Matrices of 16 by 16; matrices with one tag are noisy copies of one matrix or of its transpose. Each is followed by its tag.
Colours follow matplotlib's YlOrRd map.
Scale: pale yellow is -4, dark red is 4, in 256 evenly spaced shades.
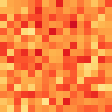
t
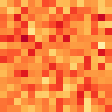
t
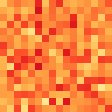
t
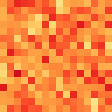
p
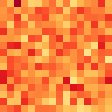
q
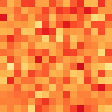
q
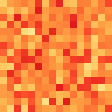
t
